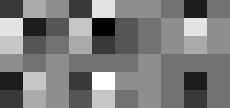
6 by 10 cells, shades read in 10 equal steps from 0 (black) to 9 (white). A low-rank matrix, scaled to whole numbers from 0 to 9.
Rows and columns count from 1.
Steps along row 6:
up down down up down up down down up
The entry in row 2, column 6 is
3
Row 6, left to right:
2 6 5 3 7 4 5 4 2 4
